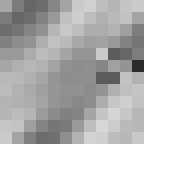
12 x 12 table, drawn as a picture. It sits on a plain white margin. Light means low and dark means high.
The centre is the smoothest part. The middle right is the roughest part. The grain runs diagonally up to the right. In the middle right lies a patch that is rougher than the rest. The ninth with the lowest average is the bottom right.
